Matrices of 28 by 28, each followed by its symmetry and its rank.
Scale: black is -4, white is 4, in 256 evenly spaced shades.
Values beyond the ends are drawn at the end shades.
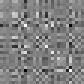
symmetric, rank three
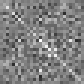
symmetric, rank five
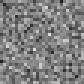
symmetric, full rank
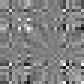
symmetric, rank three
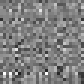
neither, rank five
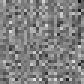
neither, rank five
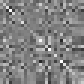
symmetric, rank five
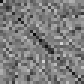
symmetric, full rank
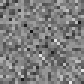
symmetric, full rank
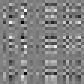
neither, rank two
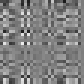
neither, rank two
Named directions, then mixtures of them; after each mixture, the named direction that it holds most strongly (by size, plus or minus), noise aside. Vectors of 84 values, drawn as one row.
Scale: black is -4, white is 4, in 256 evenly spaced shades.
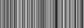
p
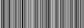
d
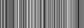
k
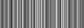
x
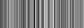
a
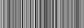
a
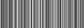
x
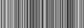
k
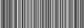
d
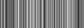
k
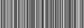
k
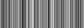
d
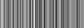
x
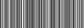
d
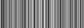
d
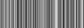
p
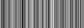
d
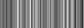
p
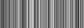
d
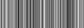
k
